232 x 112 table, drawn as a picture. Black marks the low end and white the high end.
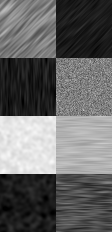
The table splits into 4 rows of 2 panels. Panel 1,1: middling, slanting up to the right. Panel 1,2: very low, slanting up to the right, faint in contrast. Panel 2,1: very low, streaked downward, faint in contrast. Panel 2,2: middling, fine-grained. Panel 3,1: very high, blotchy, faint in contrast. Panel 3,2: high, streaked across, faint in contrast. Panel 4,1: very low, blotchy, faint in contrast. Panel 4,2: low, streaked across.
